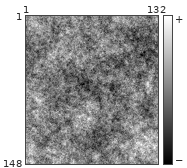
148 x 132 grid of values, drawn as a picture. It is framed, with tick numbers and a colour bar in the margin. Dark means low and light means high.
Overall the values sit about 50% of the way up the scale. No regular stripes run through it. No single row or column stands out from its neighbours. The halves do not mirror each other. The texture is blotchy. The bottom right is the ninth with the highest average.
